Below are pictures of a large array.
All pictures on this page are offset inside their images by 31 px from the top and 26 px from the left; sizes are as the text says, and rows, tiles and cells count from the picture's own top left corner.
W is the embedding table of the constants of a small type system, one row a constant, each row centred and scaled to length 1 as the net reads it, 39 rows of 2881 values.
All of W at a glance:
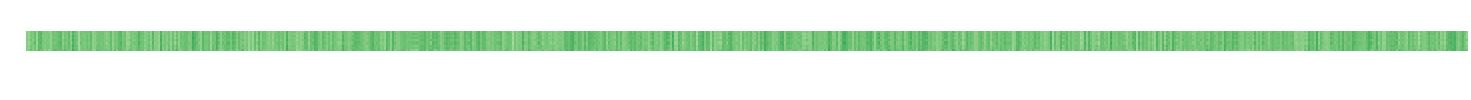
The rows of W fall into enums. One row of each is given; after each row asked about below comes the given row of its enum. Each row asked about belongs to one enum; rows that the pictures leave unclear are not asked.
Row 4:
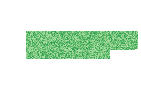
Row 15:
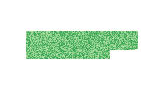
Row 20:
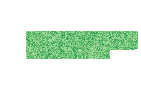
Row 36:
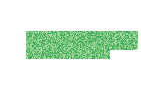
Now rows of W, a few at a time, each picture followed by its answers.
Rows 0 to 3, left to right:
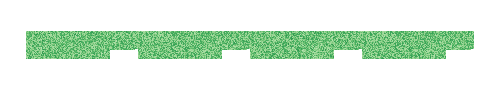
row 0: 36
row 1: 15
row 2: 20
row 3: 15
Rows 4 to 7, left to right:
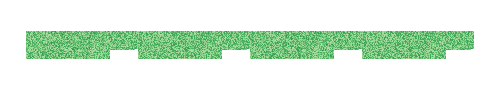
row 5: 15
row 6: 20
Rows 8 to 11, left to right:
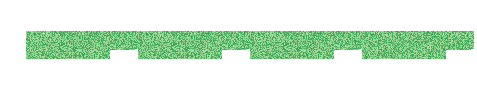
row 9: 15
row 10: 15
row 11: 36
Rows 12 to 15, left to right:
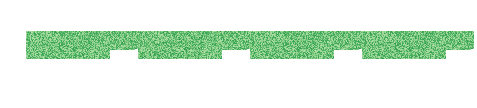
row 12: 15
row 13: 4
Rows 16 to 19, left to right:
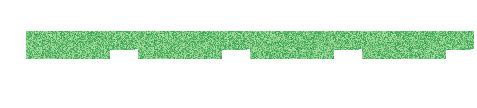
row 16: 36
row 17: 36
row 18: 4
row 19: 15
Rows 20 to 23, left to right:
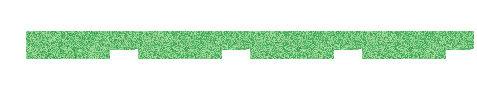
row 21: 15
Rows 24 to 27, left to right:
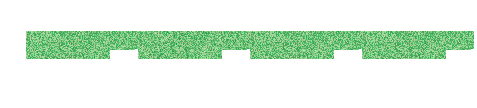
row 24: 15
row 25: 20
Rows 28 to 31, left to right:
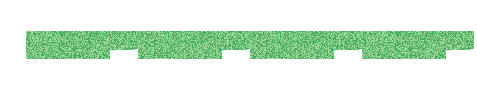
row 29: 36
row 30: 36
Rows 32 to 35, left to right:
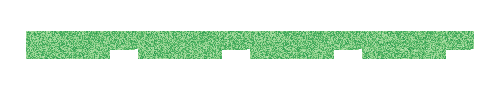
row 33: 36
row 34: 15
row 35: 4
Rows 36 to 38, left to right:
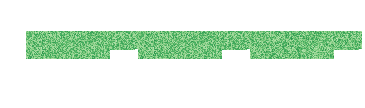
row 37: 36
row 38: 20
